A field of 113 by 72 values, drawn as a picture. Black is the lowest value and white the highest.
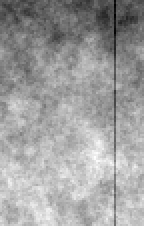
Slope: up to the bottom. Odd lines: column 58. Ninth with the lowest average: top right. Average level on the scale: 60%.
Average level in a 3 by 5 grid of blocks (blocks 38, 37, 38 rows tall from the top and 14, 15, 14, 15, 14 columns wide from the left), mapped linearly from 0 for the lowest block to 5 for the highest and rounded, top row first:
01100 | 33433 | 55555
